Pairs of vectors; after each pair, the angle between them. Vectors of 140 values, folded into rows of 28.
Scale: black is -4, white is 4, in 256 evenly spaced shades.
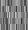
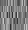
partly opposed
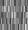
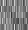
partly opposed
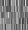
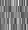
partly aligned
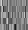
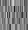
orthogonal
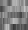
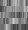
nearly parallel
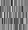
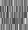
partly aligned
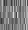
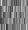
partly aligned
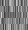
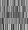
partly aligned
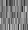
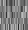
nearly parallel
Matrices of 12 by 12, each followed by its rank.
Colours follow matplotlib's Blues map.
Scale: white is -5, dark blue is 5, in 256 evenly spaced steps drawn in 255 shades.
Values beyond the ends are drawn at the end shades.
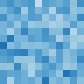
full rank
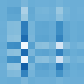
one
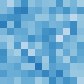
full rank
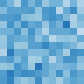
full rank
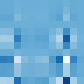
one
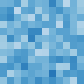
full rank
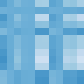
one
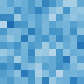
full rank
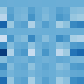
one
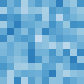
full rank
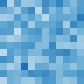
full rank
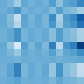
one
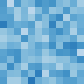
full rank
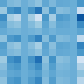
one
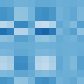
one
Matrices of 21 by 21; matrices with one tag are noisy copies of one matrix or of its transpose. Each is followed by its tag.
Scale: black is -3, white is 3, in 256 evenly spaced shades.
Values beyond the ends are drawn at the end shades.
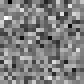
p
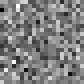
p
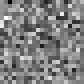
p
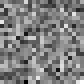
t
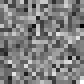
t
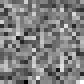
t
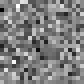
p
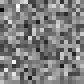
p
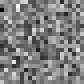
p
